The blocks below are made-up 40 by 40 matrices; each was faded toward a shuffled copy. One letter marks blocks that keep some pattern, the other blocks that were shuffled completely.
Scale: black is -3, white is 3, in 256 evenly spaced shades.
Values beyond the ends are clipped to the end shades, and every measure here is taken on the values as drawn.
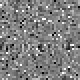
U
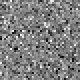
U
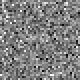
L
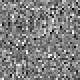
U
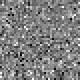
U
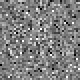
U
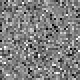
U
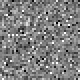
L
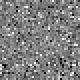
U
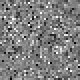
U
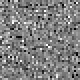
U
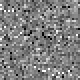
U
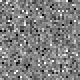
U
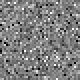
L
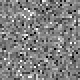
L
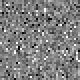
U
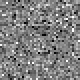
U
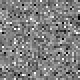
L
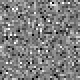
L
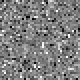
L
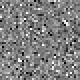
U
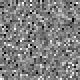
L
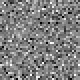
U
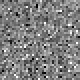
U
